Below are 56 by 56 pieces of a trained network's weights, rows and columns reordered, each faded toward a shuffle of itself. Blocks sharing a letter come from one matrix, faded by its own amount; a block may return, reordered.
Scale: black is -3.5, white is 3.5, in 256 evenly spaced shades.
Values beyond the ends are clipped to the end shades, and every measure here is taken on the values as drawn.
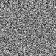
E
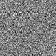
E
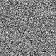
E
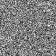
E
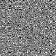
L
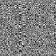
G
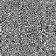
L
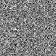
E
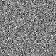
E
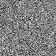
E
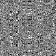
G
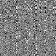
G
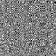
G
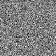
E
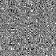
L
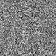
E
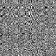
G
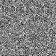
E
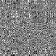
G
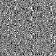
L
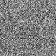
E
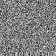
E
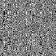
L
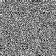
E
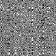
G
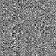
G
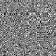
L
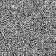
E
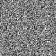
E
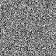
E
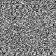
E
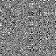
L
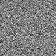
E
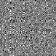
G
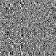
L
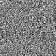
E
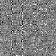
G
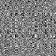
G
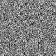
E
